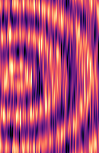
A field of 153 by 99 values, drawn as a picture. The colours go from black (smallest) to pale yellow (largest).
Slope: none. Rings: centred on the middle left. Average level on the scale: 50%.
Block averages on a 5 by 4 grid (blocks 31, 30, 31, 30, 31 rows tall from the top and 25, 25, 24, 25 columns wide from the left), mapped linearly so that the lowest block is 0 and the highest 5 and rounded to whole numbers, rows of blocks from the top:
2232
2303
5123
3302
2222
